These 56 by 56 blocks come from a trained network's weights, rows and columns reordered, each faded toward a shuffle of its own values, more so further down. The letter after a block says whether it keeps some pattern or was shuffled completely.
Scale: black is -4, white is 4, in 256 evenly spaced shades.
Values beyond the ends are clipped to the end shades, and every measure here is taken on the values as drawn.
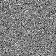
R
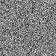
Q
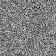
Q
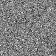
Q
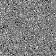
Q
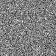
R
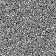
R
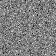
R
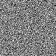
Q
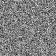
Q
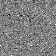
Q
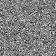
Q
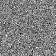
Q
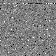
Q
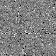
Q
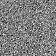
Q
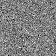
R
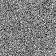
R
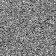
R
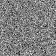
R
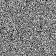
R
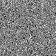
Q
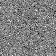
R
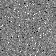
R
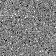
R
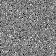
Q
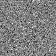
R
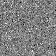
R
